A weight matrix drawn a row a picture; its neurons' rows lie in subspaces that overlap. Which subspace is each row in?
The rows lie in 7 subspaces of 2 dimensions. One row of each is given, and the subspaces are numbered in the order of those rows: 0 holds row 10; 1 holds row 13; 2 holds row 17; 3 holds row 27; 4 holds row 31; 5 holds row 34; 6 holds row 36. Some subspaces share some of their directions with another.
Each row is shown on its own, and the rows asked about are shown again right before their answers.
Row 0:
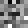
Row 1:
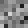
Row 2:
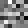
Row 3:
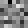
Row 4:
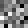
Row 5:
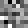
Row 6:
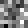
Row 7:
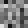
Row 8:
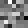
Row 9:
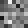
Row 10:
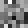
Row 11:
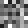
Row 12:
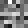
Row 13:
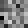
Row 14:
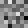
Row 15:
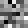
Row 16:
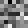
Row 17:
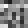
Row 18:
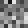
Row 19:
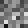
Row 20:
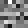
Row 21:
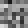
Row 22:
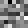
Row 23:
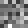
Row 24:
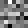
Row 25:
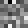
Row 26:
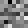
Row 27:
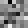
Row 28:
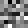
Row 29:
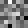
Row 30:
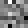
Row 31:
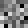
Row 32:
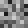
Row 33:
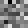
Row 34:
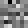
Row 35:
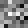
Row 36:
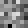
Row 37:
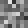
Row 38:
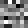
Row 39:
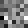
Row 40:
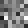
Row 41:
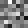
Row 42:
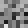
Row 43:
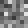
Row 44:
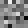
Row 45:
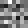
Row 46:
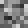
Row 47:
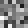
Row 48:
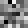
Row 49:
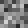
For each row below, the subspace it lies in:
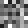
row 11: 2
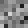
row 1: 4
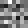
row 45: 2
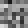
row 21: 2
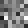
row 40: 1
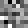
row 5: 4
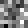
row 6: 5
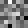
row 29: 5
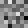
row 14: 1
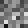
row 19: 0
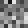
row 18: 0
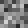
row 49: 3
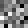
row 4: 4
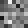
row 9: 1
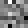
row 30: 0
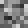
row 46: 3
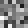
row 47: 4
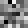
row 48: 3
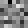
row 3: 5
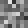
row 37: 3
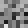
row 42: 0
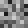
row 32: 6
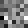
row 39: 1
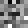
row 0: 6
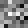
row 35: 4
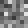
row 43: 6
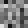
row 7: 2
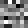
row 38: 5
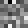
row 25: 0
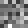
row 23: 2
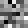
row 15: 3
